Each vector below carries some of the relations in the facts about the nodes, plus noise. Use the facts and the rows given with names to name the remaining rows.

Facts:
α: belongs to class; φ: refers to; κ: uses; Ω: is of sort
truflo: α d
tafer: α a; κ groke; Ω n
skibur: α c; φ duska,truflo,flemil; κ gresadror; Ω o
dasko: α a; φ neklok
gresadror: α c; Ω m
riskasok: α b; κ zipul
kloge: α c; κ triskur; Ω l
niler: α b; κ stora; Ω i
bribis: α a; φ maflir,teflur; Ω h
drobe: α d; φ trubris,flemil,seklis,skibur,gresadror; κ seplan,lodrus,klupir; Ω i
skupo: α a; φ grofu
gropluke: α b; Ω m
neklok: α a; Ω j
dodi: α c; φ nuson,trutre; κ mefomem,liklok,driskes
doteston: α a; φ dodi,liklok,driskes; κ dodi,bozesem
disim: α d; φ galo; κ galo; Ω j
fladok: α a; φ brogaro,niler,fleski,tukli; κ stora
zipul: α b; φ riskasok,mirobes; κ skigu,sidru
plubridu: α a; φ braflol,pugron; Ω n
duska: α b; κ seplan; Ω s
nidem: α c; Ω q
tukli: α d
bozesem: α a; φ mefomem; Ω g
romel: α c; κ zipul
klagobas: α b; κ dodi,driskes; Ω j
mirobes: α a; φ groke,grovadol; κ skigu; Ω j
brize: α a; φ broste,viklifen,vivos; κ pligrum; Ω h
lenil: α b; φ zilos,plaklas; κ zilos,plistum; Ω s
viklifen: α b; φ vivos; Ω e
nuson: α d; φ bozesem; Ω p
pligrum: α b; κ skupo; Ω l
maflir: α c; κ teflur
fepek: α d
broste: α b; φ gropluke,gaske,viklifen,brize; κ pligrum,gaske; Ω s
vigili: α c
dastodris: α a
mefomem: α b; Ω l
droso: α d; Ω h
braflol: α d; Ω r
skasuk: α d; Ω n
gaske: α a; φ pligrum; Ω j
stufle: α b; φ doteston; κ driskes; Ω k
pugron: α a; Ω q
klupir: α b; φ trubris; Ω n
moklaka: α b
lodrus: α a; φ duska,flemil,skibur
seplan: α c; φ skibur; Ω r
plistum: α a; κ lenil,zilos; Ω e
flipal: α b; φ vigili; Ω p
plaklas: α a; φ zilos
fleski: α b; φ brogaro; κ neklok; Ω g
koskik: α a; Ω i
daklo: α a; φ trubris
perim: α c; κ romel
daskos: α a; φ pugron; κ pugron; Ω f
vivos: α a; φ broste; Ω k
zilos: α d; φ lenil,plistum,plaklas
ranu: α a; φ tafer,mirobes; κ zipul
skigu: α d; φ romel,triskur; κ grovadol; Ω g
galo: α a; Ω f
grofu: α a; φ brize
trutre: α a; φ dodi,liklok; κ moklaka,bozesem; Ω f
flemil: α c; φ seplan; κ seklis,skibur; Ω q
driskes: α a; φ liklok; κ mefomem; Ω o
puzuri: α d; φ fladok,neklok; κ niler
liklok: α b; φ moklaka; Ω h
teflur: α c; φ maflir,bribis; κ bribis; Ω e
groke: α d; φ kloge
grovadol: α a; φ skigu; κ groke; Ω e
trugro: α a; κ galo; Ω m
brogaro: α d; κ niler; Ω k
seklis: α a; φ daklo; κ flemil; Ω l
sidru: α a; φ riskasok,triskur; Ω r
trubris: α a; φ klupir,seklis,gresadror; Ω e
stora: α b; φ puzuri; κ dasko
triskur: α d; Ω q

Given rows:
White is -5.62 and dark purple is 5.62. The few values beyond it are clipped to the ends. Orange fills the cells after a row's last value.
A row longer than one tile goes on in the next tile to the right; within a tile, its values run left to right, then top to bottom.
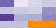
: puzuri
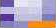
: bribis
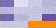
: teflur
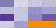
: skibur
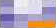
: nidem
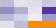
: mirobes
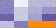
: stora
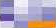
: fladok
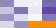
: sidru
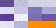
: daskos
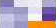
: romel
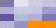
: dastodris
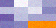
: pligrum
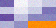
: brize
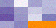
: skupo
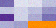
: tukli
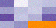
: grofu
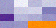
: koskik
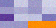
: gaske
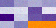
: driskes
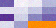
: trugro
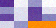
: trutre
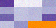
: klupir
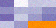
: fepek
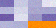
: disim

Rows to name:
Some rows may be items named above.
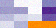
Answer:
skigu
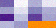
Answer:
doteston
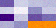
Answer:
dodi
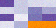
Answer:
daskos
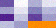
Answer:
doteston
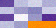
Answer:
galo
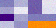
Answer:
klagobas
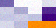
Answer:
tafer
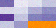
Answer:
fleski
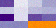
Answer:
liklok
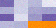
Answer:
disim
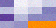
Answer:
brize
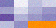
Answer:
fladok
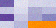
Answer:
plistum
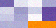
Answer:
perim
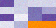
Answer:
daskos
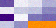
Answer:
braflol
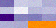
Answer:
stufle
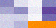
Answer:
zipul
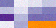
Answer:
broste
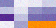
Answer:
broste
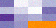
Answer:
seklis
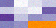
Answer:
kloge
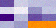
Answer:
dodi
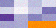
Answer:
drobe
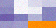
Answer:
flemil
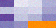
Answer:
bribis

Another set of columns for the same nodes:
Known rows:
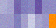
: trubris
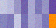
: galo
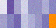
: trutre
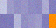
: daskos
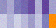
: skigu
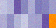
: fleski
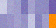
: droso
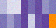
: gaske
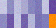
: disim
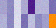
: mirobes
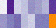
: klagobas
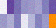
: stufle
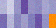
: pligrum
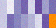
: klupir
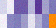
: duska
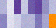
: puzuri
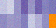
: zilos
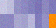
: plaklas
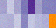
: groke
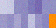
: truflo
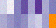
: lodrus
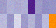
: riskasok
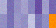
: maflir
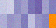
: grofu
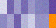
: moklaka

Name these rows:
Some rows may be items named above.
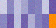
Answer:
disim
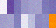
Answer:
stufle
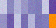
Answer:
disim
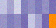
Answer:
neklok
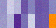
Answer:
skupo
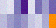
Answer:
seplan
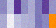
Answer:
niler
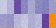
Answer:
fleski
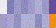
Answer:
liklok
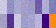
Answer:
trugro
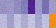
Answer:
grovadol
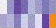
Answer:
bozesem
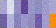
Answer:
pligrum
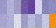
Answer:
sidru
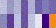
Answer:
gresadror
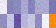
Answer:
driskes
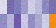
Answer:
mefomem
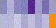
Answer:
grovadol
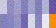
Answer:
skibur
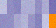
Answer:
kloge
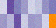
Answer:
mefomem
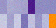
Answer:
romel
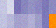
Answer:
vivos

